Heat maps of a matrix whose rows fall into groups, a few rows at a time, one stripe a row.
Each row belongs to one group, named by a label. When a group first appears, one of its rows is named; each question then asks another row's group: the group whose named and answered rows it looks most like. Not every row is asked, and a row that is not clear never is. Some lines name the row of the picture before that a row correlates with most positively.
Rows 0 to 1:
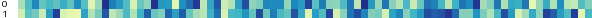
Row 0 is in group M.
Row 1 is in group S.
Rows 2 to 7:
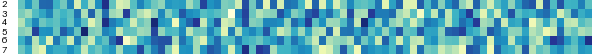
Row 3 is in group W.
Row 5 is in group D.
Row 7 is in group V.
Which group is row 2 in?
S
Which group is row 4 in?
M
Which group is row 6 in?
M
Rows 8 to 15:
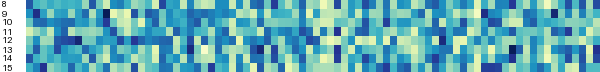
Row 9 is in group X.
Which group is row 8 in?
D
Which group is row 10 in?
X
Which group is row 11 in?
S
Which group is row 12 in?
V
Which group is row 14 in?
D
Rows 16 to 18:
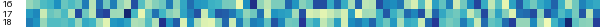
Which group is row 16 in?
W
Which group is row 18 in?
D
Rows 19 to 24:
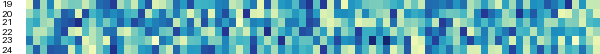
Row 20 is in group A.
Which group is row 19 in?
S
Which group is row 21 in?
V
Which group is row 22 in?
S
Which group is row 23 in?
D
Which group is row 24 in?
S
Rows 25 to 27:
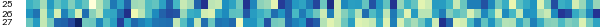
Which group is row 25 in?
M
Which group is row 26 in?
M
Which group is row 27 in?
V
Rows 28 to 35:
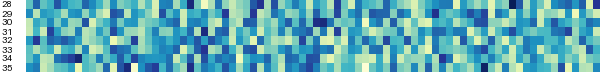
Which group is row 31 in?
S
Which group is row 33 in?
M
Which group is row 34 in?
V
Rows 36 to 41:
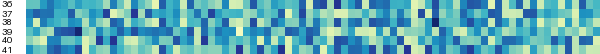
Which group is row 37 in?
X
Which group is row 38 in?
D
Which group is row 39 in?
V
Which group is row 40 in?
S
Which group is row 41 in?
D
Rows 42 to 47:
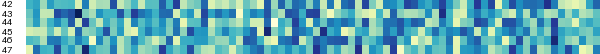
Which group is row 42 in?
A
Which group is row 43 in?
V
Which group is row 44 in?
A
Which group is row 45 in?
S
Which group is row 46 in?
W
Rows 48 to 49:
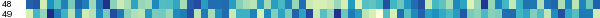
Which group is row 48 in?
X
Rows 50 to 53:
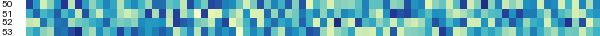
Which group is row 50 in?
X
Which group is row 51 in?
A
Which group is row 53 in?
V
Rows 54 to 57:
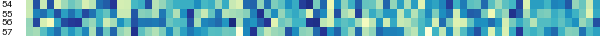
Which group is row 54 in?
S
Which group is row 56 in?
V
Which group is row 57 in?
W
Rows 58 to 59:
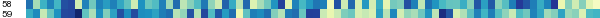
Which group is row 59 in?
V
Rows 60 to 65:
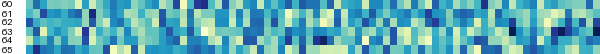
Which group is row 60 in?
M
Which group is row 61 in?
D
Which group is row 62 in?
D
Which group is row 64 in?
M
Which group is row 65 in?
X
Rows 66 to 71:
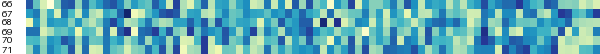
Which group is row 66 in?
A
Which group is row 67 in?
M
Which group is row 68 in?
S
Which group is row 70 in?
A
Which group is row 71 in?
A
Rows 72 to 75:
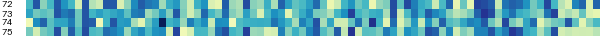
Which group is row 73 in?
A
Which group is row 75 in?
A
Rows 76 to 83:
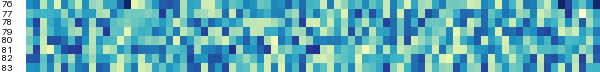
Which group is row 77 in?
D
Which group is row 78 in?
X
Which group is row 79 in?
A
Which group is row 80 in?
W
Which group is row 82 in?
X
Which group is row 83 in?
X
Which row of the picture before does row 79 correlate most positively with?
72
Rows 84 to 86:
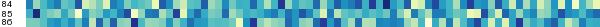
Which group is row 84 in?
D
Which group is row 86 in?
W
